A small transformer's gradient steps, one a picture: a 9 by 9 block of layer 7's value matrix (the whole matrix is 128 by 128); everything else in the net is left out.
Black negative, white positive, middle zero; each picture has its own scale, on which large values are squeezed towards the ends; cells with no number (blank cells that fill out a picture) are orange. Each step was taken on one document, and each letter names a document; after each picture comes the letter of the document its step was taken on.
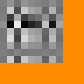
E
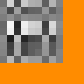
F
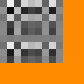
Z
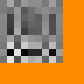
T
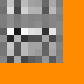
F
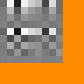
F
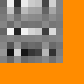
F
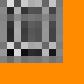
Z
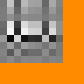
F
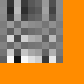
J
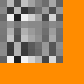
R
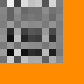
Z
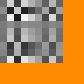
R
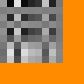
J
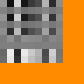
J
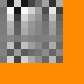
E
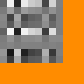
F
